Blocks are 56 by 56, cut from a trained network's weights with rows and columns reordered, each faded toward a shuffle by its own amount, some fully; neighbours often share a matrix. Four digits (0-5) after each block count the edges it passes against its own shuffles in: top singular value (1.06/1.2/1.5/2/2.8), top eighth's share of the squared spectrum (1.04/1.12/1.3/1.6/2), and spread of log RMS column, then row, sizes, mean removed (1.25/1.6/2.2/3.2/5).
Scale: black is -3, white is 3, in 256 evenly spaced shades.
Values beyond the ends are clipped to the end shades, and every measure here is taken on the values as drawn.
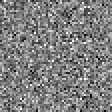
2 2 1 0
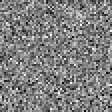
0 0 0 0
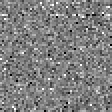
1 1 0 0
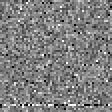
2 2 0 1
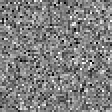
1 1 0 0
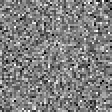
1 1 0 0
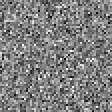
0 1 0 0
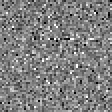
1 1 0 1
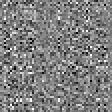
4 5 3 2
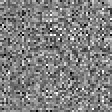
3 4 2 2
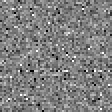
2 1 0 1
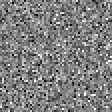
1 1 0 0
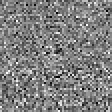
2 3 1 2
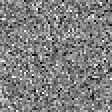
0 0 0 0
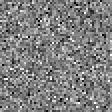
0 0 0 0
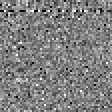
2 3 0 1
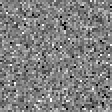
0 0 0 0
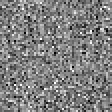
2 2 0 0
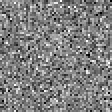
0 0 0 0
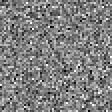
0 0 0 0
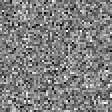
3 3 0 0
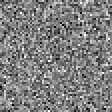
0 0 0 0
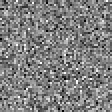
0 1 0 0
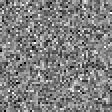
2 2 0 0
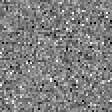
1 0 0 0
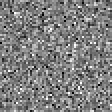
1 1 0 0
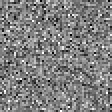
0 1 0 0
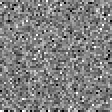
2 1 0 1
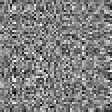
4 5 3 1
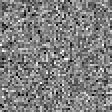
2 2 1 0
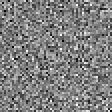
3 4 2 2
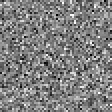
1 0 0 0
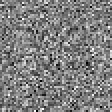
3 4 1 0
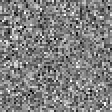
2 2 0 0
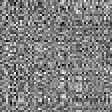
4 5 3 2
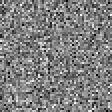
2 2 0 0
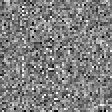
2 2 1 0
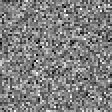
1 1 0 0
